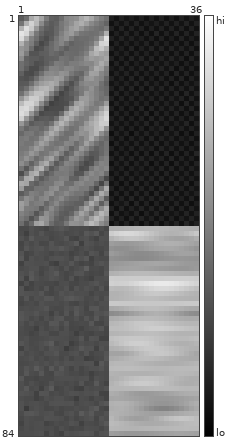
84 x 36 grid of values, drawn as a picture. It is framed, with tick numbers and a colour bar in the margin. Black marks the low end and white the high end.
The table splits into 2 rows of 2 panels. Panel 1,1: middling, slanting up to the right, strong in contrast. Panel 1,2: very low, checkered, faint in contrast. Panel 2,1: low, fine-grained, faint in contrast. Panel 2,2: high, streaked across.
